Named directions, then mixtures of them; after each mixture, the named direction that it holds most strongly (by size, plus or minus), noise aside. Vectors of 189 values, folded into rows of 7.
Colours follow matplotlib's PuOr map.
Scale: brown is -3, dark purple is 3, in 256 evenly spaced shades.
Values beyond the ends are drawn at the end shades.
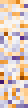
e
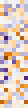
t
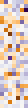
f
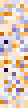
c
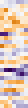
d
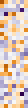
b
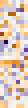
c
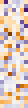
f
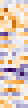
d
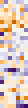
d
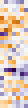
d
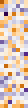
b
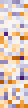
e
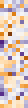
f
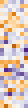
d
